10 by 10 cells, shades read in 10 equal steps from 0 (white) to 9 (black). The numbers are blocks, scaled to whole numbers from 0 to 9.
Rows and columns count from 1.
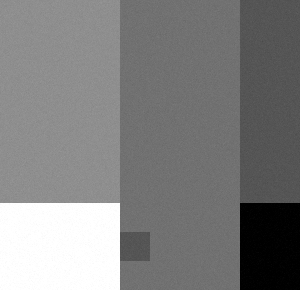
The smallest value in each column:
0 0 0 0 5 5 5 5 6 6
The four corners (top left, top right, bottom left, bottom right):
4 6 0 9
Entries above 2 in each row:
10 10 10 10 10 10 10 6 6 6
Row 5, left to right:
4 4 4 4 5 5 5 5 6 6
